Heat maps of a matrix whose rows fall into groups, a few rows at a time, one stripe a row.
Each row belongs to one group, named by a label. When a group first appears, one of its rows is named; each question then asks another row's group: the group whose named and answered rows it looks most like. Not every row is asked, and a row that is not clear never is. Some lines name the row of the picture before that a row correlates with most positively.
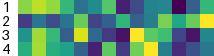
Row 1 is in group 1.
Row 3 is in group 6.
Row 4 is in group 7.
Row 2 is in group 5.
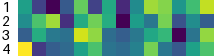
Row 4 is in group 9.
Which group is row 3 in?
6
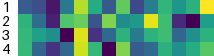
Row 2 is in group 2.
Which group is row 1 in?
5
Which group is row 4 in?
5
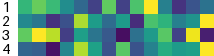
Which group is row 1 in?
7
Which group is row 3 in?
1
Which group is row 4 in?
5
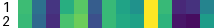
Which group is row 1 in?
2
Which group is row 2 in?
2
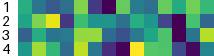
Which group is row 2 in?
1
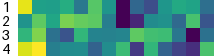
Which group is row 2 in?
1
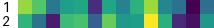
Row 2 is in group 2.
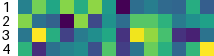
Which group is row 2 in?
9
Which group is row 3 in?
7
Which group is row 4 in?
9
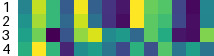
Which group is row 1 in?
6
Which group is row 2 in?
6
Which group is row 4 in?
1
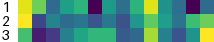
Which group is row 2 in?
9
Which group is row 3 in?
9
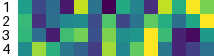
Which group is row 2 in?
9
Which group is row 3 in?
2
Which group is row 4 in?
7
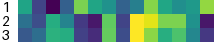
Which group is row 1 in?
9
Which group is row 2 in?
7
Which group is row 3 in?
7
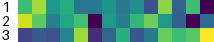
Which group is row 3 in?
5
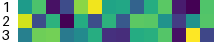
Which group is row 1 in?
2
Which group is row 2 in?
9
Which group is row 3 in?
1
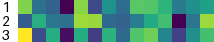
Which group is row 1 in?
9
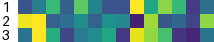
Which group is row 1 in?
6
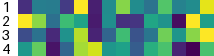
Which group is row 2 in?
1
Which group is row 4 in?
2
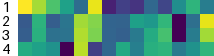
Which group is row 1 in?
1
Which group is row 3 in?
6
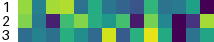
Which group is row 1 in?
1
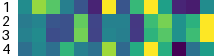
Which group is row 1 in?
7
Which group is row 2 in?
5
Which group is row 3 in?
5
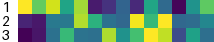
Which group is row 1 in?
1
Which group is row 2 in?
6
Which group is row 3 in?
7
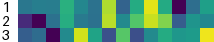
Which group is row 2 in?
7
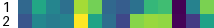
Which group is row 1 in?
6
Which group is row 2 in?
6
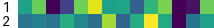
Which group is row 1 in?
2
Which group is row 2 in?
7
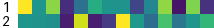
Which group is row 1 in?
1
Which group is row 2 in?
5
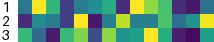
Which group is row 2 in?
5
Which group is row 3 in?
2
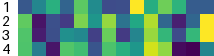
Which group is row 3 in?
9
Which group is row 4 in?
2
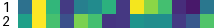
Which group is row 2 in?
6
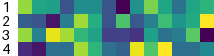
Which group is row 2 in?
5
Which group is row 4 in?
6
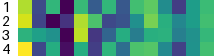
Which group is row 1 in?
9
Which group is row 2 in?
9
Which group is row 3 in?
5
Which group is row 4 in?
9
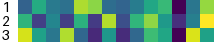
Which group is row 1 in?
6
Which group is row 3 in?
1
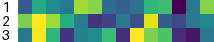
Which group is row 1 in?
6
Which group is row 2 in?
1
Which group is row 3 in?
7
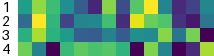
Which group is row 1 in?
7
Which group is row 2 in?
7
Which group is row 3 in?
1
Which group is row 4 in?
2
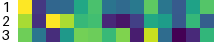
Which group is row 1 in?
9
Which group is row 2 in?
1
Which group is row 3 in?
2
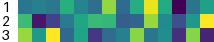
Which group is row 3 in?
1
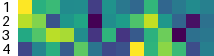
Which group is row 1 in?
1
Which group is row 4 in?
6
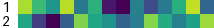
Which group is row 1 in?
1
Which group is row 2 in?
9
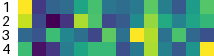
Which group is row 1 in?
9
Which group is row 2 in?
9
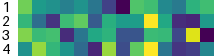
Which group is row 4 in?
7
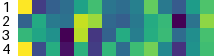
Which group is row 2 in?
6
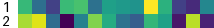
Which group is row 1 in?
2
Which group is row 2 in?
1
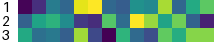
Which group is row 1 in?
6
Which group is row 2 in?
7
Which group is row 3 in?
5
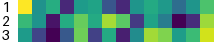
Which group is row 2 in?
2
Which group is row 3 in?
9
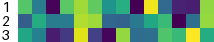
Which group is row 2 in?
6
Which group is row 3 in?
5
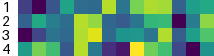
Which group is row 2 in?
6
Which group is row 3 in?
6
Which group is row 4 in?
6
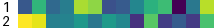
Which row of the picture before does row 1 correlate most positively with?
2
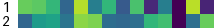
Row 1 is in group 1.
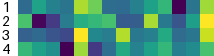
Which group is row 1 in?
6
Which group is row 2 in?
9
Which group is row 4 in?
5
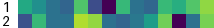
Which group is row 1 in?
5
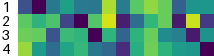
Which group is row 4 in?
1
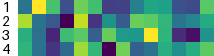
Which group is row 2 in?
9
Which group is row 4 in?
5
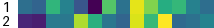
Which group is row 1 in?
7
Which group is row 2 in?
6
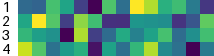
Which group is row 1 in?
7
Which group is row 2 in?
6
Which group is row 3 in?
5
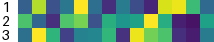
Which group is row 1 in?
5
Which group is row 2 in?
2
